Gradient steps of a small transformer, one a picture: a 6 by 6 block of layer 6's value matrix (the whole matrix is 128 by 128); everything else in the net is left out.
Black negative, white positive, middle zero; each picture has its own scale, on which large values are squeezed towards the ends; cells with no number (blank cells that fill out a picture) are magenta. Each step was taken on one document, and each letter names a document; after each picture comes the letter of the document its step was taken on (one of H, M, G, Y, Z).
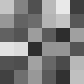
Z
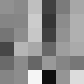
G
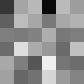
G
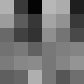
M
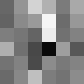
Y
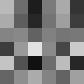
M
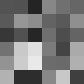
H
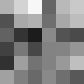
G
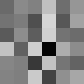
Y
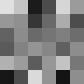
Z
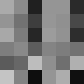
M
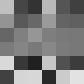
G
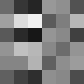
H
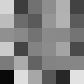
Z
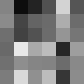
H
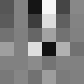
Y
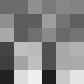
G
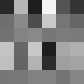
Y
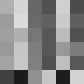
Z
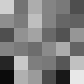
M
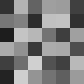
M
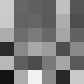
Z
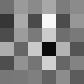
Y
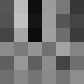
M
